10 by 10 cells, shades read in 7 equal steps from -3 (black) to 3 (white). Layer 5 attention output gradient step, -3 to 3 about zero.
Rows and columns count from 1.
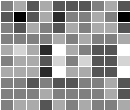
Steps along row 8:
same down up down same up same up down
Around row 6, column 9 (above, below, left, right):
-1 -1 -1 2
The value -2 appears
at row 2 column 5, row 5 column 4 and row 7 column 4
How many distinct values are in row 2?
5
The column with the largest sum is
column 5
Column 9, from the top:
1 0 1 0 -1 -1 -1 1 1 0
